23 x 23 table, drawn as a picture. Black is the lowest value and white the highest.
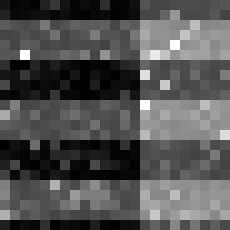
Seam: vertical, 60% of the way across, the right part higher. Stripes: horizontal, repeating 3 times. Average level on the scale: 30%.
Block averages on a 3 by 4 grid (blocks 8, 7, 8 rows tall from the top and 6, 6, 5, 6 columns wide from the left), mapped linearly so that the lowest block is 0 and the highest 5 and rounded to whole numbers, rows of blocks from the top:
0 0 3 5 / 1 0 4 5 / 1 1 3 5
